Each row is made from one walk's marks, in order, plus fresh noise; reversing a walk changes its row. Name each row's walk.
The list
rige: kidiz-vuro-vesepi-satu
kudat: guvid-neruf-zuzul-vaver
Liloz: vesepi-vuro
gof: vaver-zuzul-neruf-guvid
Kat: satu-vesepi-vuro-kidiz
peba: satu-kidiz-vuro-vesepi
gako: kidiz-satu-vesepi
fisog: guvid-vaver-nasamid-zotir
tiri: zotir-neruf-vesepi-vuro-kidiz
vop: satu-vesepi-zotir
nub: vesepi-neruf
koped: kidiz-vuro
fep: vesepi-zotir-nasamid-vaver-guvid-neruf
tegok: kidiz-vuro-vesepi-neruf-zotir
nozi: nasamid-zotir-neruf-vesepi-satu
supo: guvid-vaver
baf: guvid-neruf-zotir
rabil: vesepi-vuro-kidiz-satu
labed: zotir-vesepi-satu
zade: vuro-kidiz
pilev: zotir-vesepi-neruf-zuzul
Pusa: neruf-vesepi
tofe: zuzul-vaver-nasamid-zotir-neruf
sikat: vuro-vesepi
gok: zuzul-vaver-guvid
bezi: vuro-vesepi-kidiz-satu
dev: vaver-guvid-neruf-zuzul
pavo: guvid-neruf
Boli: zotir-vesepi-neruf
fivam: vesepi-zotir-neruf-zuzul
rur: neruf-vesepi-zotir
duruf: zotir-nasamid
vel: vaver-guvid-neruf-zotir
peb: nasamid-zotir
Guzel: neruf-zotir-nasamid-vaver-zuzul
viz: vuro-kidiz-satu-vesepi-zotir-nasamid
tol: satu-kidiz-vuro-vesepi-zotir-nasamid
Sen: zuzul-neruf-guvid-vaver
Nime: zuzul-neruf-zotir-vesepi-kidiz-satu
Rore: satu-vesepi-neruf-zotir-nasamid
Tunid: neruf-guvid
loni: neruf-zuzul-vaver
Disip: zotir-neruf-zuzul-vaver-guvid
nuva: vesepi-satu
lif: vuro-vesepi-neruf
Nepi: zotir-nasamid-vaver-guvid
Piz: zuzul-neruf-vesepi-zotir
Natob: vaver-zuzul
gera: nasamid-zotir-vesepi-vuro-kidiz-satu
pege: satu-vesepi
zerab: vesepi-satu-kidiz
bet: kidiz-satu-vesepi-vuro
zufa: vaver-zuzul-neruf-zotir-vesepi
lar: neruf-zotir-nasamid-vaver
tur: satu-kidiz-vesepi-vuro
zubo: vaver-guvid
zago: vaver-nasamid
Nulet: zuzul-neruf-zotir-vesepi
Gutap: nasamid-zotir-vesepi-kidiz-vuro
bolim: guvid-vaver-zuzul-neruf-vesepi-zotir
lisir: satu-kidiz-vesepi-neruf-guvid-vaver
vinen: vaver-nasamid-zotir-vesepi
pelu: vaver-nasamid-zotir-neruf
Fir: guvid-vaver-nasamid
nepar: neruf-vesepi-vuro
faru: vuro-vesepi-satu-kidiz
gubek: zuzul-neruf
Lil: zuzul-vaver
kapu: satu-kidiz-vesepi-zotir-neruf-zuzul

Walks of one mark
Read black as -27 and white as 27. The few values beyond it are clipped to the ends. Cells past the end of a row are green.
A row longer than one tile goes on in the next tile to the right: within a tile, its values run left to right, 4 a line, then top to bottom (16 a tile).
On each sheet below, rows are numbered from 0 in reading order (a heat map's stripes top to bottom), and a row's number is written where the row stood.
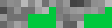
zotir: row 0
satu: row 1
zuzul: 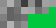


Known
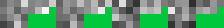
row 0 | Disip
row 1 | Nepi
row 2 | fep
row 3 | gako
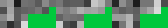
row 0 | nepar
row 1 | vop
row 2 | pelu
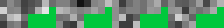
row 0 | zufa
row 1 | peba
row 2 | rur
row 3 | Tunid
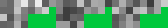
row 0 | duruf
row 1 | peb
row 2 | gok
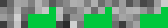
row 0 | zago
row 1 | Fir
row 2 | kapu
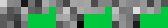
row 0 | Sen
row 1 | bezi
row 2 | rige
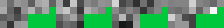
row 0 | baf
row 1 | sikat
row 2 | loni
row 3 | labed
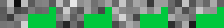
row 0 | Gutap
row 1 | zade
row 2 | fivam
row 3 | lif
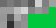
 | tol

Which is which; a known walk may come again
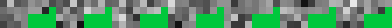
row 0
koped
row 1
lif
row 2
nuva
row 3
kudat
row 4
rur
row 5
peba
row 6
zade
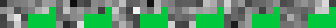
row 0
zubo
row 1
tur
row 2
Nime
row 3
vop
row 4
supo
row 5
vel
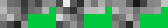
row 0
Pusa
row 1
fep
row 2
pege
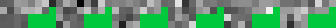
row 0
tegok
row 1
gubek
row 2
fisog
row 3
Liloz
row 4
Boli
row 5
tol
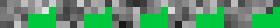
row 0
Nepi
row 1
peb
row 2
lisir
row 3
bolim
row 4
bet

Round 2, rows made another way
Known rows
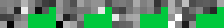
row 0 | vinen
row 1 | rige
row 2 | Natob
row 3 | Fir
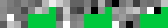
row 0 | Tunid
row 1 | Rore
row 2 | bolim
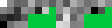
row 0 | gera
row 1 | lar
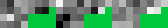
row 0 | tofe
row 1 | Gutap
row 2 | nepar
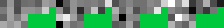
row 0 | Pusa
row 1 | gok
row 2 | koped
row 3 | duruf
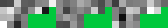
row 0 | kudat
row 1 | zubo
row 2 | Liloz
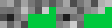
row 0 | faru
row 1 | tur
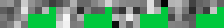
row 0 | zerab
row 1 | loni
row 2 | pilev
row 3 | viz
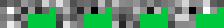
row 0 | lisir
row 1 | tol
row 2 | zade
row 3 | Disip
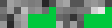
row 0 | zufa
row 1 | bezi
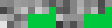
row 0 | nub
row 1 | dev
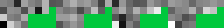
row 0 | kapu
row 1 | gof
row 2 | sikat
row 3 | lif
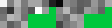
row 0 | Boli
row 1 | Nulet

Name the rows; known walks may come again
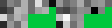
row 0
fivam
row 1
Guzel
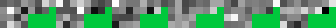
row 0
lisir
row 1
pelu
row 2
nozi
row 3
Pusa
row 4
gubek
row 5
baf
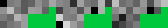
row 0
Nulet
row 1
kapu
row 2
peb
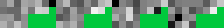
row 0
nuva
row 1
nepar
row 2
Piz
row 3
bet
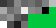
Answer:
fisog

